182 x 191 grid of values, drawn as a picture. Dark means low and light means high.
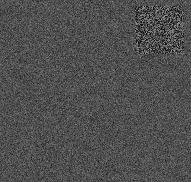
Stripes: none. Odd rows or columns: none. Odd patch: rougher, in the top right. Slope: none. Mirror symmetry: none. Roughest part: top right. Average level on the scale: 30%.
